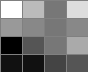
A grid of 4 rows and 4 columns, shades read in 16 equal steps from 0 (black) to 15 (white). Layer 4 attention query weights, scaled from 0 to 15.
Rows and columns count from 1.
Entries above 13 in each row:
1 0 0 0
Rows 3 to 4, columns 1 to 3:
0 5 7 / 1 1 4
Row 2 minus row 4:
8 7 3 3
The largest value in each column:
15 11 7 13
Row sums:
46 32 22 11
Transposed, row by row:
15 9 0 1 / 11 8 5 1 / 7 7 7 4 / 13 8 10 5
